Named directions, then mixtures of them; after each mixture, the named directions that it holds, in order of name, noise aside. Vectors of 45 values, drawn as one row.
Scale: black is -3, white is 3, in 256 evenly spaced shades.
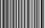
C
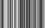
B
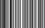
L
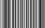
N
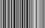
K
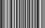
N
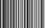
C, K, L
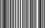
L, N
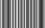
B, C, N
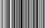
L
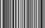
C, L, N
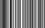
L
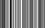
L
